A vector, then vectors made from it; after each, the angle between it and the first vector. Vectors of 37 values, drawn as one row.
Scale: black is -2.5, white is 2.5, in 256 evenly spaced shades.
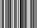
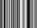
nearly opposite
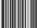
partly aligned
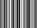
nearly opposite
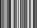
partly aligned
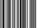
partly aligned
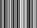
nearly opposite
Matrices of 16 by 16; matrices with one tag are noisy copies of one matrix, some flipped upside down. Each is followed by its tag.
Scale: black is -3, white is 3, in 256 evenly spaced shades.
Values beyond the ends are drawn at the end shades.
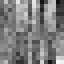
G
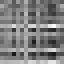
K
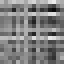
K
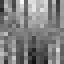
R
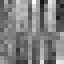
G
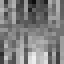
R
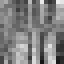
G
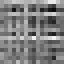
K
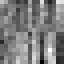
G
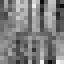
G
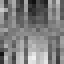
R
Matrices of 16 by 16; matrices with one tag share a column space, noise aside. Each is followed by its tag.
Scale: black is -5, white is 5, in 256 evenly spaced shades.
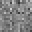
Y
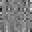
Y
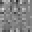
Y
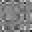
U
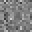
U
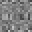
U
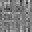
Y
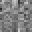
Y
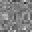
U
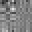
Y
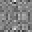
U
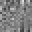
Y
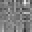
Y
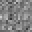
U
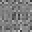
U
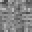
Y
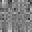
Y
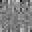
Y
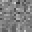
Y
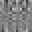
Y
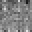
Y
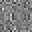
U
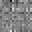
Y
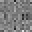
U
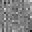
Y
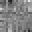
Y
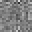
U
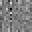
Y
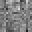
Y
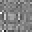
U
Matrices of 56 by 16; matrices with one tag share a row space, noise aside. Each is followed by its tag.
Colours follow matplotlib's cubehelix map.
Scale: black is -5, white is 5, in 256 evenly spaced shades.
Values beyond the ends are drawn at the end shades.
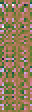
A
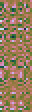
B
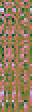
A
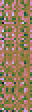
A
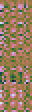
B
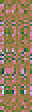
A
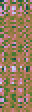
B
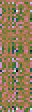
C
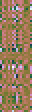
C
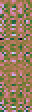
B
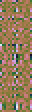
C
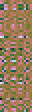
B
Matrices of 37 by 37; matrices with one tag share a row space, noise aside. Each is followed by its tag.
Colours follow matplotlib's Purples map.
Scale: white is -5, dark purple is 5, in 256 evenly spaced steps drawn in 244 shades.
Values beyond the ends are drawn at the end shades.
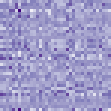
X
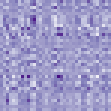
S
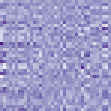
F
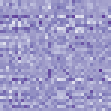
X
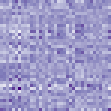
X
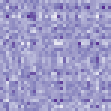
S
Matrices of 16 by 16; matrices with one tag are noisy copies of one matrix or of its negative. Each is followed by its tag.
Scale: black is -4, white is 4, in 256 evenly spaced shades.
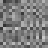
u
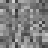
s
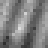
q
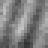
q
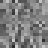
s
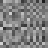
u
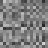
u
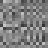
u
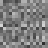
u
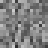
s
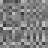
u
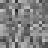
s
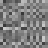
u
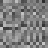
u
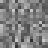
s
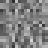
s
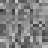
s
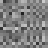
u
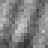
q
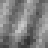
q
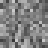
s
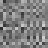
u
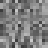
s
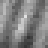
q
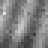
q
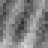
q
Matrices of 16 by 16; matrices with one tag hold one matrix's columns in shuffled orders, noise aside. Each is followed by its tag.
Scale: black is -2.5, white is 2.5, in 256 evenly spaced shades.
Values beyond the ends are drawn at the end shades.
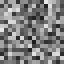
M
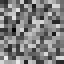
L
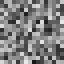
L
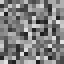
L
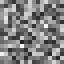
M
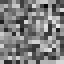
L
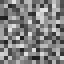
M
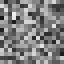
M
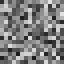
M
